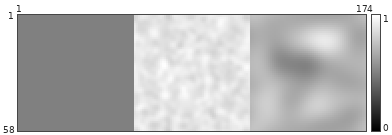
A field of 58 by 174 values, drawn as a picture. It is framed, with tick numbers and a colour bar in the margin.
It is made of 1 by 3 panels. Panel 1,1: middling, flat. Panel 1,2: very high, blotchy, faint in contrast. Panel 1,3: high, smooth.
